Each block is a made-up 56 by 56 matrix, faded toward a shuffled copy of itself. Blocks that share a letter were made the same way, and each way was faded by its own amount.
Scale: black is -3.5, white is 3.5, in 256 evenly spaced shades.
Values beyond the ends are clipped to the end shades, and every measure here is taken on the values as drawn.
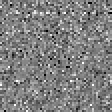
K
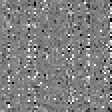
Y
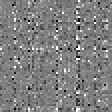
Y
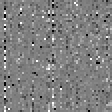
Y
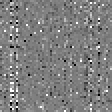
Y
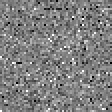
K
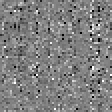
Y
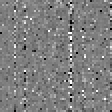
Y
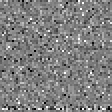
K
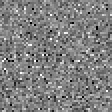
K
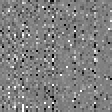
Y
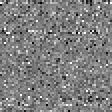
K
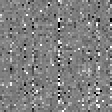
Y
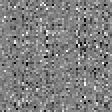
Y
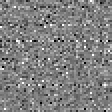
K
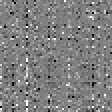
Y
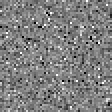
K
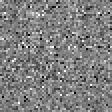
K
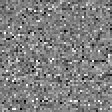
K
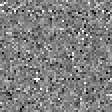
K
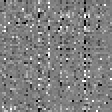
Y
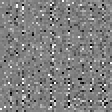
Y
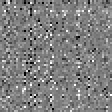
Y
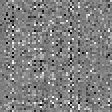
Y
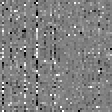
Y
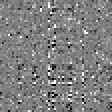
Y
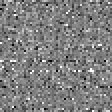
K
